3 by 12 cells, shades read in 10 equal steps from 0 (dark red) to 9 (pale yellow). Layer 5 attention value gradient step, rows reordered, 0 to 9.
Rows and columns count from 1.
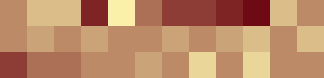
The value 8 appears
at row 3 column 8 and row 3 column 10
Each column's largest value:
5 7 7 6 9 6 6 8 6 8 7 7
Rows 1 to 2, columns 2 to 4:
7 7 1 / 6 5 6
